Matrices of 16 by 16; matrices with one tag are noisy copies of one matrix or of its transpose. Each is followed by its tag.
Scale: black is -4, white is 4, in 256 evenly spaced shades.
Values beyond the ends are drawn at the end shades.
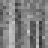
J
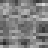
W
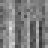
J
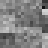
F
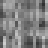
W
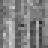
J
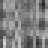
W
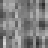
W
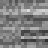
J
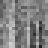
J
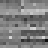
J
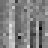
J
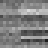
J
